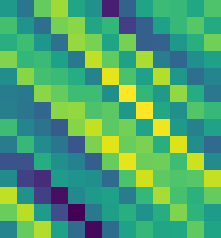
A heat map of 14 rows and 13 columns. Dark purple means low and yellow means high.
The grain runs diagonally down to the right. On average the colour sits 60% of the way up the scale. The ninth with the highest average is the centre.
